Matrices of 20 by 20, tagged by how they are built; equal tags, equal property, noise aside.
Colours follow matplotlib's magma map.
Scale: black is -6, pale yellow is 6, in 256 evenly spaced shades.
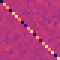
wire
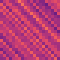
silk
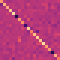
wire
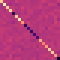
wire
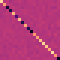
wire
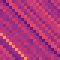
silk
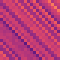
silk
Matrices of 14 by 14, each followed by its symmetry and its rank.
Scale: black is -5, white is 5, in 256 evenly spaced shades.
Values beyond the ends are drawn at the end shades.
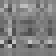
neither, rank two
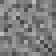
symmetric, full rank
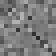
symmetric, full rank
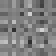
antisymmetric, rank two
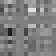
antisymmetric, rank two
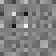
symmetric, rank two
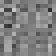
neither, rank two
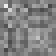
symmetric, rank three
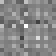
symmetric, rank three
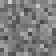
neither, full rank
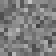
neither, full rank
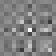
symmetric, rank two
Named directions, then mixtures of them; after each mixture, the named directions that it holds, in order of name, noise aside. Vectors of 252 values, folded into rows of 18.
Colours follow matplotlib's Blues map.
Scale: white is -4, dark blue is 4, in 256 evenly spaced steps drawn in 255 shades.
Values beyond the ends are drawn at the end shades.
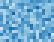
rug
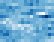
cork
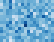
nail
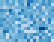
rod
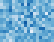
nail, rod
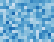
rug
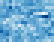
cork, nail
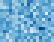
nail, rod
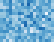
nail, rod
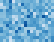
nail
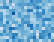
rug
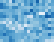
cork, nail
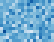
rod, rug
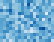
nail, rod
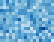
rod, rug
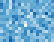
nail
